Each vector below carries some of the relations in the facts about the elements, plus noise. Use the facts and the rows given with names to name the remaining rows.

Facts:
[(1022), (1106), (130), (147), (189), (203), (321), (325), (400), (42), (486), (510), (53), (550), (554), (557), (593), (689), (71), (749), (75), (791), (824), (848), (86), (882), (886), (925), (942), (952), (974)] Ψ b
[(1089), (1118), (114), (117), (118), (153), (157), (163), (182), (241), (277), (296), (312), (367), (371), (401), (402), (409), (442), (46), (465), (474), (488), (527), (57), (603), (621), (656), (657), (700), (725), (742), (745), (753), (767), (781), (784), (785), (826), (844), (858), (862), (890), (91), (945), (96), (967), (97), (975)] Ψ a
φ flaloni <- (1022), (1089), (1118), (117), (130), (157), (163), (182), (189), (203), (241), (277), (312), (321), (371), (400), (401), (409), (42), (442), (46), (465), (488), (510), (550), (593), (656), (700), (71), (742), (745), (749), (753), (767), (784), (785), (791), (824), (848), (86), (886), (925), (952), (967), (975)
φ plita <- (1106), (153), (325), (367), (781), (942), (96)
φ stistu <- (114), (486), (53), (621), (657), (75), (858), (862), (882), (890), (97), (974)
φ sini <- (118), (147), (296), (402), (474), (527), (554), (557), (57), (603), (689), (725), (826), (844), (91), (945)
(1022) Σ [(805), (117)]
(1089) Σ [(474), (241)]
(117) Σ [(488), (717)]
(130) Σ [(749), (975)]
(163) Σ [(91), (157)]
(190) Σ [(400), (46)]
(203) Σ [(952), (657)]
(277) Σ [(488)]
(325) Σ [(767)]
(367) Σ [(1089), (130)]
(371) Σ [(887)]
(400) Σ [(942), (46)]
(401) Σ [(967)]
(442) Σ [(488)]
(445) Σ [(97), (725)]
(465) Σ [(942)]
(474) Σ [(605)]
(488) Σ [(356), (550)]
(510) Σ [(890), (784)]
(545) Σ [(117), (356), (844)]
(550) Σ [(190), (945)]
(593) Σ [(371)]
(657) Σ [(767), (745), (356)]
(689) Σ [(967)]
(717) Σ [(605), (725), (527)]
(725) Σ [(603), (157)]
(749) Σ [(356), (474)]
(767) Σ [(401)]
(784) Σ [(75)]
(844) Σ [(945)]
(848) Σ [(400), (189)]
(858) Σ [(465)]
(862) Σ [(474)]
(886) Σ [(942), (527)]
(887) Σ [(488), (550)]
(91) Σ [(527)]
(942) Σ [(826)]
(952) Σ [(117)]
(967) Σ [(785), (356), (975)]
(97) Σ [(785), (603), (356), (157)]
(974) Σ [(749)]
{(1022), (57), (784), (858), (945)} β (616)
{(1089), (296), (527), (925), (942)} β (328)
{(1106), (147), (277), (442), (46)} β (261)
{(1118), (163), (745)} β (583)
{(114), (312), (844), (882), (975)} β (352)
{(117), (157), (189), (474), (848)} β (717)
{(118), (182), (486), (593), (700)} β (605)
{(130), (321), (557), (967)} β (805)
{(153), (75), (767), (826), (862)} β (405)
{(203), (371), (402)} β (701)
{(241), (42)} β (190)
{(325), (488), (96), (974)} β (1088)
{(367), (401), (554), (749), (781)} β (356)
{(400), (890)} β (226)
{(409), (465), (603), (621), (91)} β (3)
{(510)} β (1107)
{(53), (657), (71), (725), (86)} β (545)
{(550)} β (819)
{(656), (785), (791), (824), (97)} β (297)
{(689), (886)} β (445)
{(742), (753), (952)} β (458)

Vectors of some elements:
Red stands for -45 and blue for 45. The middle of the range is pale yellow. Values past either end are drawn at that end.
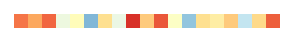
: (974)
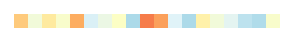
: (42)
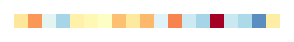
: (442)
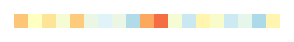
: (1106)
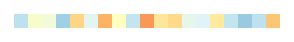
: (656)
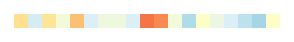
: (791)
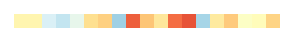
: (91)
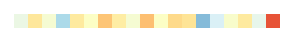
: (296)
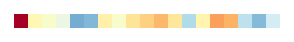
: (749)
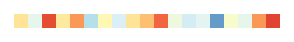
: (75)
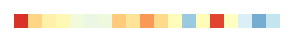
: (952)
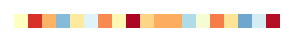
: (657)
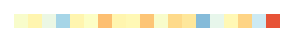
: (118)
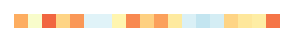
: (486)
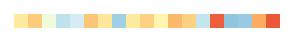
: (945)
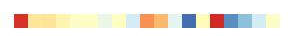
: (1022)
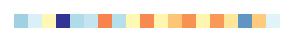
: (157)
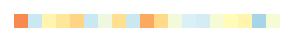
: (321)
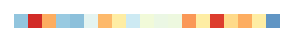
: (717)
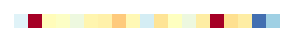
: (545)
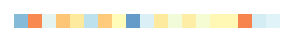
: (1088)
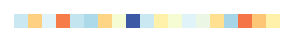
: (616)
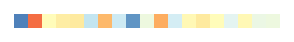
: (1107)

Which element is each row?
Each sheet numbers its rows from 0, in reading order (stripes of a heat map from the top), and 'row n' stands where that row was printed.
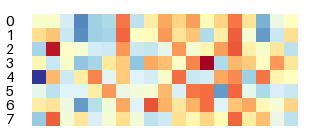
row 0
(785)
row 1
(967)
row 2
(445)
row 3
(527)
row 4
(352)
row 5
(46)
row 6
(725)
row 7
(805)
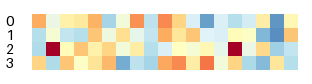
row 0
(510)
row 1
(409)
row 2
(887)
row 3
(942)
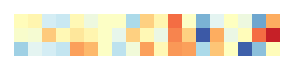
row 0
(781)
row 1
(858)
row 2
(465)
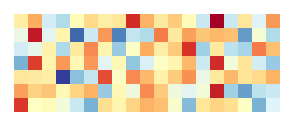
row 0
(844)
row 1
(356)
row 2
(826)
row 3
(190)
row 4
(474)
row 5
(550)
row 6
(130)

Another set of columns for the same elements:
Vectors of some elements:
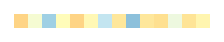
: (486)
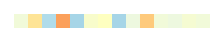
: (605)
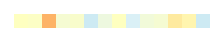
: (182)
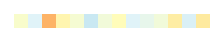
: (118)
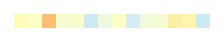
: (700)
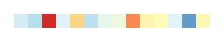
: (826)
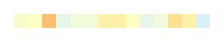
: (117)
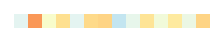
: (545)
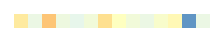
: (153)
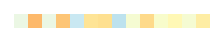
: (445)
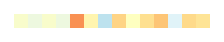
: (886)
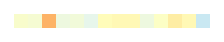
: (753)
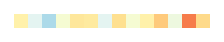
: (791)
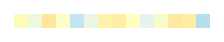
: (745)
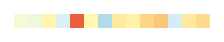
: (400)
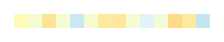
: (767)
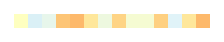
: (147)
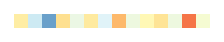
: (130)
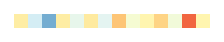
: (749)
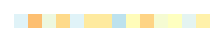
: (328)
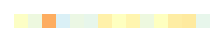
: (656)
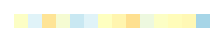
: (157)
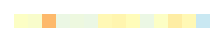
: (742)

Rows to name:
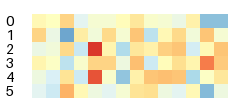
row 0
(621)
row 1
(974)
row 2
(848)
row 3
(1022)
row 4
(189)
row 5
(91)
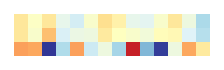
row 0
(657)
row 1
(114)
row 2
(784)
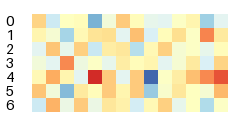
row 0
(367)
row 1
(952)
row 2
(717)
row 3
(945)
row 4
(593)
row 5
(325)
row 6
(3)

